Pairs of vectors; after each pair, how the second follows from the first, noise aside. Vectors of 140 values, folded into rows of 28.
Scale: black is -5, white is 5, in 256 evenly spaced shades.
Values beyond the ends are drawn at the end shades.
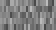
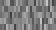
sign-scrambled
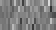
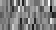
scaled up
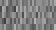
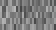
negated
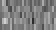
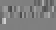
partly zeroed
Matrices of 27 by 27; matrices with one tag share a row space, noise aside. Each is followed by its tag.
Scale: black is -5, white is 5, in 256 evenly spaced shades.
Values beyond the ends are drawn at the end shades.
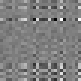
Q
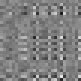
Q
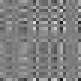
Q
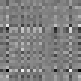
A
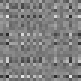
A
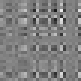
Q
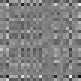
A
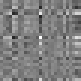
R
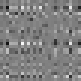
A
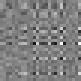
Q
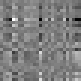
R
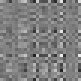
Q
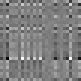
A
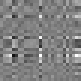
R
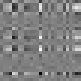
R
